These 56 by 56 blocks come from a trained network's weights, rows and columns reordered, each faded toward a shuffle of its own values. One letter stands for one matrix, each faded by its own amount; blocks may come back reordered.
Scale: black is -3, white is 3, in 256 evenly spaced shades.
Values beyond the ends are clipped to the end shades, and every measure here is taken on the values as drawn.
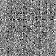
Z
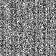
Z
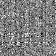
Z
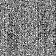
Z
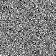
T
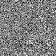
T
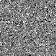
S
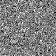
T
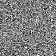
T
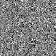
T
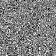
T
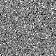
S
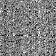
Z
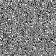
S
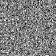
T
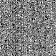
Z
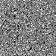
S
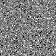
S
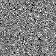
S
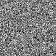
T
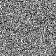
T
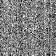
Z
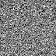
T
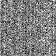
Z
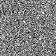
S
